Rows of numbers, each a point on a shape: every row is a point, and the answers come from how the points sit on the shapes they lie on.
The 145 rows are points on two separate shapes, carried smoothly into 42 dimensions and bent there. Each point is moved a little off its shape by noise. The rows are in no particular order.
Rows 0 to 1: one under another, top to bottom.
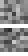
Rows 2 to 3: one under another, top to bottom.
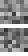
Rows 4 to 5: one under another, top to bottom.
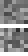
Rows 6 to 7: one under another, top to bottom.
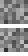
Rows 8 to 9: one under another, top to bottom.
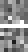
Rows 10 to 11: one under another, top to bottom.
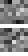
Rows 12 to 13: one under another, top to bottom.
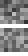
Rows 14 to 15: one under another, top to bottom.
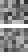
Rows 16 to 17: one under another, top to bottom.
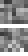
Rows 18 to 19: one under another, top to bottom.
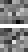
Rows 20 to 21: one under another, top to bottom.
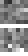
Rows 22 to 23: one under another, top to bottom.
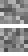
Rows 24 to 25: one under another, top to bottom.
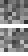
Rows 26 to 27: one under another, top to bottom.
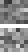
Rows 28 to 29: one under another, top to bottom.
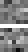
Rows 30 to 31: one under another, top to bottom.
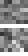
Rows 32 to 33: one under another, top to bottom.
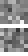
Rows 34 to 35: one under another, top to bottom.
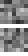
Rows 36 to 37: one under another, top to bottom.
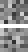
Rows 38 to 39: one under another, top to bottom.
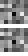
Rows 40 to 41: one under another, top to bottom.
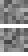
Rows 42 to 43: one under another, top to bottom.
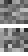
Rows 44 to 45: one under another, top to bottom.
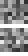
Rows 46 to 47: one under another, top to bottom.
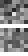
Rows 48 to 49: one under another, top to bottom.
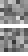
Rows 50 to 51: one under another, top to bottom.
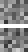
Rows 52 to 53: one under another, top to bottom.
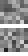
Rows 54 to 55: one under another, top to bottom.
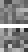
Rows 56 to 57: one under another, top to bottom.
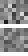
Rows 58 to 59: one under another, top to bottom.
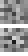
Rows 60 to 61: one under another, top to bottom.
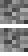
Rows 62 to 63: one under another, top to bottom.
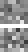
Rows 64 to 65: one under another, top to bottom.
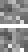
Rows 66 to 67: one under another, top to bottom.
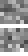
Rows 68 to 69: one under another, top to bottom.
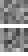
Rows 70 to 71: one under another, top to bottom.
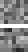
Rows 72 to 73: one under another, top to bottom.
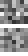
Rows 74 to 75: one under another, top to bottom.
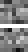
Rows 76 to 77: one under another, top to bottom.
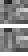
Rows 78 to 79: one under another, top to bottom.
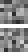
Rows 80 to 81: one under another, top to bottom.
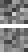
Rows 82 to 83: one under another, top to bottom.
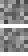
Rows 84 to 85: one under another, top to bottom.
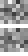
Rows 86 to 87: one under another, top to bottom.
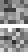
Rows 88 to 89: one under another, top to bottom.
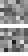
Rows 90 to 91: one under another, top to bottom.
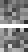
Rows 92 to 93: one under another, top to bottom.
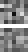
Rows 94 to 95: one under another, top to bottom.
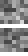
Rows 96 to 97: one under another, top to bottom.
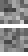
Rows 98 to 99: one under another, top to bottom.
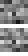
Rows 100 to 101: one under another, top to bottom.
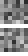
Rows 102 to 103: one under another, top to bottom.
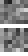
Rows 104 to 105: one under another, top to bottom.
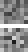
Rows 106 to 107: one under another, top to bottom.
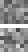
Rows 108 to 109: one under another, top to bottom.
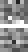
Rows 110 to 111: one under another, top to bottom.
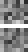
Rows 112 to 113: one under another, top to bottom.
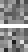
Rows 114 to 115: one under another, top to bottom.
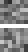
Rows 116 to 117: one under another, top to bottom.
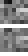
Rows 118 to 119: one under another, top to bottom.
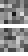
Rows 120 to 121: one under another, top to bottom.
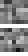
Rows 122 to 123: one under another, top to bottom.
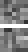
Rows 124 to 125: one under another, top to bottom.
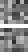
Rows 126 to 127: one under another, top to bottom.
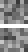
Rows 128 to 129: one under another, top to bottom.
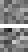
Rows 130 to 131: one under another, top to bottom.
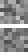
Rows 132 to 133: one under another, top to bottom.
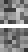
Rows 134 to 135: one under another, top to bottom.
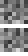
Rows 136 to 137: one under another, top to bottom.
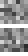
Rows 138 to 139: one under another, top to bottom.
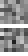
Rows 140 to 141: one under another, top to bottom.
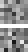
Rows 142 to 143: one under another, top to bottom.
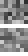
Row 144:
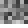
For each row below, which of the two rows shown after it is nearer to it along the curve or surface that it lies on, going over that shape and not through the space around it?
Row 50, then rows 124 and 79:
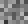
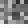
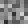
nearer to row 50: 124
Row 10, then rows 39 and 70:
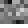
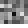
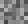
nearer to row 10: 39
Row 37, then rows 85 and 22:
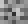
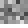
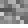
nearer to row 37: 22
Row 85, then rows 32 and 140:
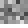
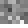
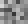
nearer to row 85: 32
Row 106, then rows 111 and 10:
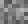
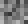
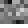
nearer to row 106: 111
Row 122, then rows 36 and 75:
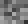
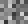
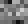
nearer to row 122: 36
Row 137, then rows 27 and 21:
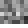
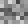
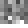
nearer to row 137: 27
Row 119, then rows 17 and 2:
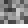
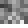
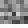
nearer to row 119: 2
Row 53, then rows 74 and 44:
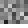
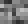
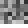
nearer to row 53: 74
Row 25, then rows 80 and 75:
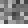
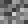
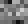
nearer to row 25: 80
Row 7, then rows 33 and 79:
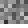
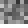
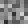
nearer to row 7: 33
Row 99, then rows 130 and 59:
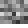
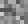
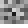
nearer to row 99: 59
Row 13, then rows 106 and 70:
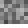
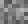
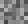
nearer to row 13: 106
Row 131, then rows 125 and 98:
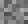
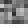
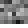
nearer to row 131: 125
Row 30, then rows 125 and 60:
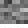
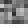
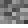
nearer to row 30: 60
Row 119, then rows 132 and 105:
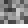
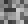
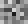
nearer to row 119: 132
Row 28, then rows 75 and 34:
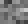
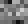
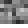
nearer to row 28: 34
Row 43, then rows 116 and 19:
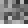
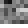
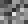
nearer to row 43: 19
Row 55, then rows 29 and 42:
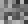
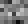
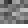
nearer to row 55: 42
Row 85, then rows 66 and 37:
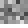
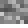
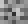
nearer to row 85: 66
